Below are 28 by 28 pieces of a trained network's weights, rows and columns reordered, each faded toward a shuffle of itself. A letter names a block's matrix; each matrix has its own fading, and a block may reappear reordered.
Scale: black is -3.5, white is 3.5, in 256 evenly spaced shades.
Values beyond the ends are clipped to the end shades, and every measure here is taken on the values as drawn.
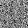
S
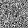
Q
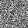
Q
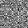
Q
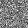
S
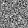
Q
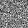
S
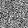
S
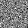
S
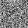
Q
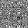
Q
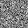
S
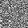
Q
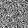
S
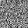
Q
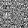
Q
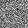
S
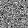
S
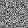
Q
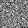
S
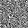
S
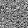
Q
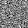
Q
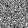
S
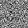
Q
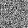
Q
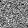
S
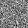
S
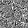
S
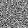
Q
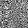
Q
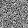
S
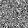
S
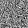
S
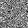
Q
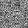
Q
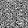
Q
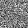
S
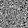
S
